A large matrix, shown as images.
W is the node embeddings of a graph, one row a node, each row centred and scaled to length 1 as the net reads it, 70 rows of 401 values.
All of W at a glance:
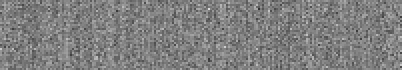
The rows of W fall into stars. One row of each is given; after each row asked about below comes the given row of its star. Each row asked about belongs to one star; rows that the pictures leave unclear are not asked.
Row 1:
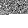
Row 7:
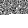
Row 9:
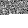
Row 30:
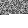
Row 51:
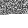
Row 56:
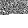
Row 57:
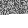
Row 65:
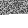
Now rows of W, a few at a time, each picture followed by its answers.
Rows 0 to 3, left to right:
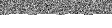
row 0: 7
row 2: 56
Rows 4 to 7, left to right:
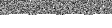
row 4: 9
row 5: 65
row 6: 30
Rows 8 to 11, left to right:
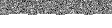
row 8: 9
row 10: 7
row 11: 57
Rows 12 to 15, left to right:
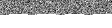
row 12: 56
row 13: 9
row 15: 51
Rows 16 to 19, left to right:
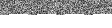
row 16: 1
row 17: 56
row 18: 30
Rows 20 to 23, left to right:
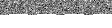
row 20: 51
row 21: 7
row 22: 51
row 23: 30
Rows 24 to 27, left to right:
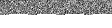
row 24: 9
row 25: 56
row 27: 30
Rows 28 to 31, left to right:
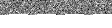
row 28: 65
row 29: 65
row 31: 7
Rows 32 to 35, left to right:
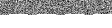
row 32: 30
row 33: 7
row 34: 56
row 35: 57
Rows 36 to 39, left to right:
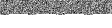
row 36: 56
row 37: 30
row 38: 51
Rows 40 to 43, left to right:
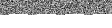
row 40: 56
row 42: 65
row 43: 51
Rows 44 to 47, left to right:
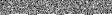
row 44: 57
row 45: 1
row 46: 57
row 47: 57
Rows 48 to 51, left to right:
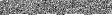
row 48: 30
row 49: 65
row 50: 65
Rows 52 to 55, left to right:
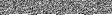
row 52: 7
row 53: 56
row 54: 30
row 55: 65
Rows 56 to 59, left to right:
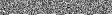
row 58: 51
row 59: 56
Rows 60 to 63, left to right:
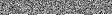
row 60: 1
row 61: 7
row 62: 65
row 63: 9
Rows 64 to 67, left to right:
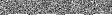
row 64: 30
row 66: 1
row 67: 7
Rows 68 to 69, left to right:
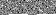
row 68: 51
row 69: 57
